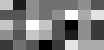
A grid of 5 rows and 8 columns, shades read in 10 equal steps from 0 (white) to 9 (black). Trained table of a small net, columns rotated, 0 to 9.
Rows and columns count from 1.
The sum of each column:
21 30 16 24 28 23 18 24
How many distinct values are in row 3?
7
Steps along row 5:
down up up down down up same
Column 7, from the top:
4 3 4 4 3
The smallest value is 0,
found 2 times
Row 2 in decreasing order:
6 6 5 4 4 3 1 0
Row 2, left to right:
6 6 4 5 4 0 3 1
